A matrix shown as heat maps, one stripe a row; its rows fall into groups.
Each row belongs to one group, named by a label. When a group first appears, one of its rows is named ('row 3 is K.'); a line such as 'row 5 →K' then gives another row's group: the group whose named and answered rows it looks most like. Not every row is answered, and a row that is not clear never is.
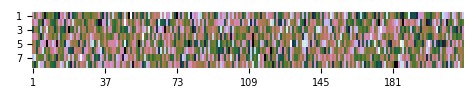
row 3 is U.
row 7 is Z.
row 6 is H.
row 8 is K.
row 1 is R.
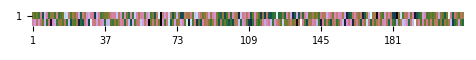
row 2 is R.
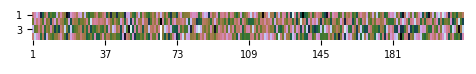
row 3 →R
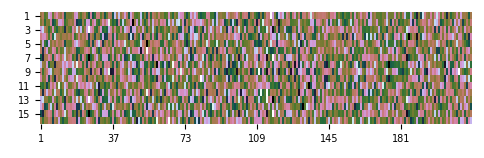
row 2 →H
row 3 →Z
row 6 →K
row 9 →H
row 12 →K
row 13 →Z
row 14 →H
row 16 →R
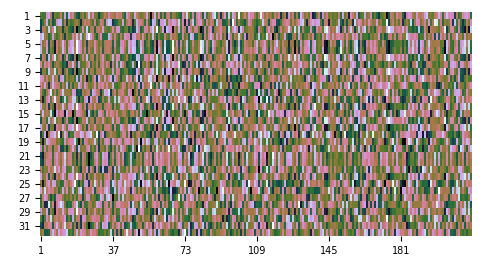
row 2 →H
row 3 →U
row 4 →Z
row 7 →U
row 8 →R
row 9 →U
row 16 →U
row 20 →R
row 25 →K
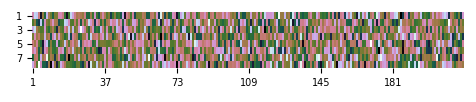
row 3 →Z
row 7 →U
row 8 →R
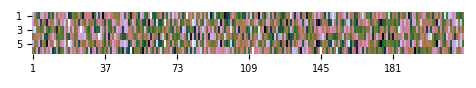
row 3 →Z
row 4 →H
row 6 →R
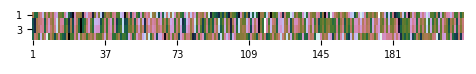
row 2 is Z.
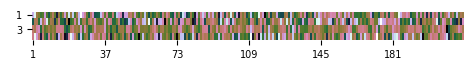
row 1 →Z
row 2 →U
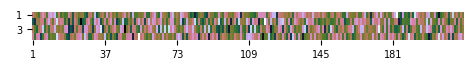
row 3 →H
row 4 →K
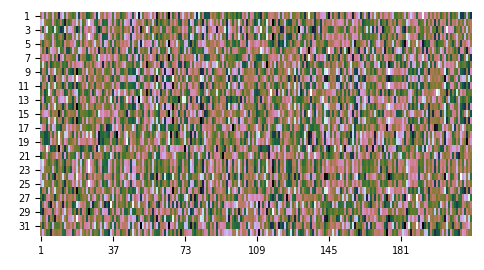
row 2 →Z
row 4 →Z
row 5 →K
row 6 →R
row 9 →U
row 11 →U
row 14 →U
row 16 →U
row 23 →Z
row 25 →Z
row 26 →U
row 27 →K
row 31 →K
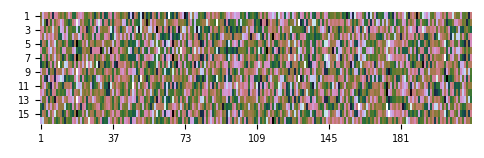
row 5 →U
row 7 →U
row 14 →H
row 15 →U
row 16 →Z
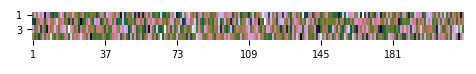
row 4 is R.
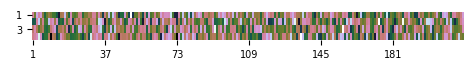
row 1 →R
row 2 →H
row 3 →H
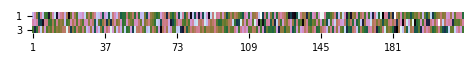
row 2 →K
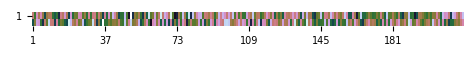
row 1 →R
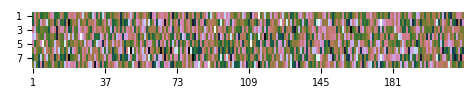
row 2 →U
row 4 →Z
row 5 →H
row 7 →U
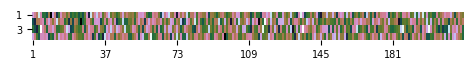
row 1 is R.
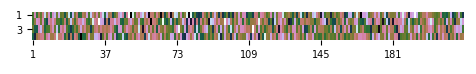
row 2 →H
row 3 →K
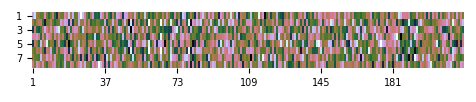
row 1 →Z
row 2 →R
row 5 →U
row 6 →R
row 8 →H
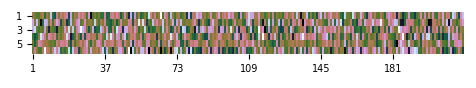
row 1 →R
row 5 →K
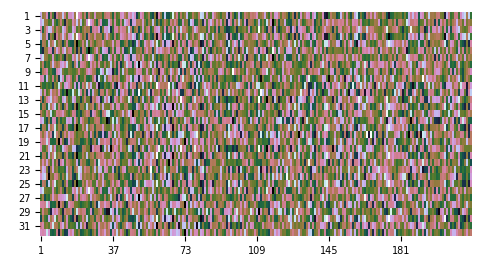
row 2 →Z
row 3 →H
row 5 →U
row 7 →Z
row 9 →H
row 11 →R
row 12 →R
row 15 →H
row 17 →U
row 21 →U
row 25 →U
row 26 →Z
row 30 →U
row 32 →R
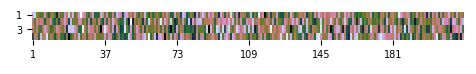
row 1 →Z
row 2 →R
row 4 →U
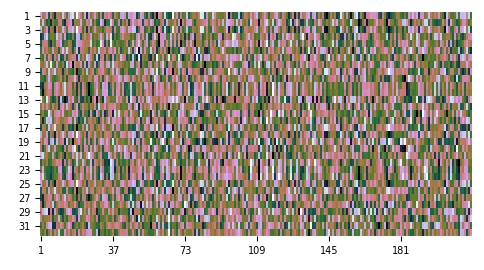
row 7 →R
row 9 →U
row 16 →K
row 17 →U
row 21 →Z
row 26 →U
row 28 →K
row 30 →R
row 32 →R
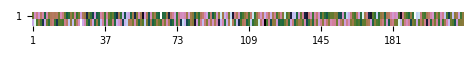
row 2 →Z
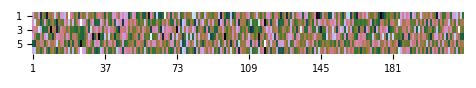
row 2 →Z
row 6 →Z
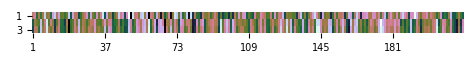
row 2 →U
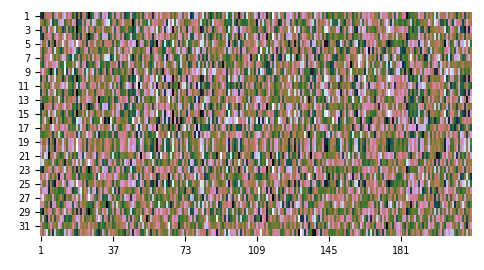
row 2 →H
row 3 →U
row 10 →U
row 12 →U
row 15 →U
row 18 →R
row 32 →K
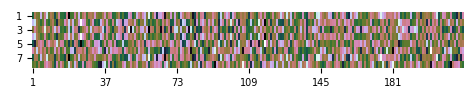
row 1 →U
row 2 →Z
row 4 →Z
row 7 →U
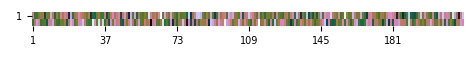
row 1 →R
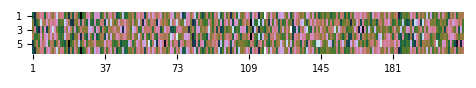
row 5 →U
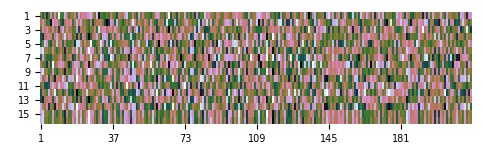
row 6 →Z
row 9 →Z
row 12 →U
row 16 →Z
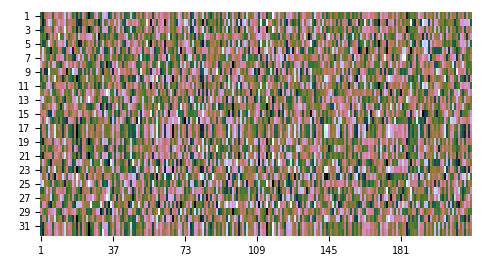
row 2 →K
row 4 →R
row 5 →K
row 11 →K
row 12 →H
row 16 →R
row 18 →U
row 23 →U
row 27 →H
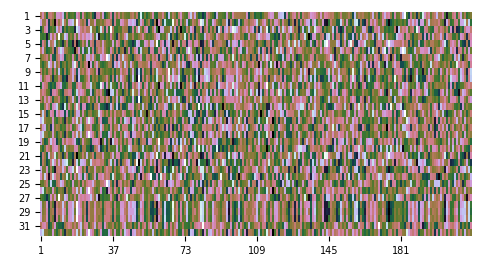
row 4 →R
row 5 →U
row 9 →R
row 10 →R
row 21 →U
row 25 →H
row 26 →Z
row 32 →Z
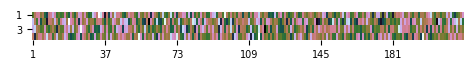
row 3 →Z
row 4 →K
